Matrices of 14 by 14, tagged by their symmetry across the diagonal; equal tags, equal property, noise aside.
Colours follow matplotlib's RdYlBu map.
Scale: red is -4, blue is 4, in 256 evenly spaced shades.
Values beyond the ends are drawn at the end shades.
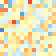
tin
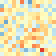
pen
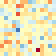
pen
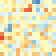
tin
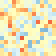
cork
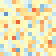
pen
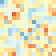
cork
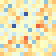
cork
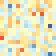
pen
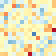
cork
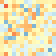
cork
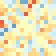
tin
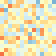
tin
